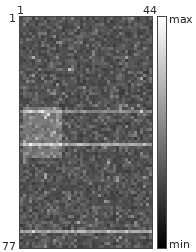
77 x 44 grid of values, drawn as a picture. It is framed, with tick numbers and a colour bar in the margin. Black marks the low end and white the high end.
The values are skewed, with a long tail toward high values. An odd patch, higher than its surroundings, sits in the middle left. Rows 32, 43 and 72 stand out from the rest. The middle left is the ninth with the highest average.
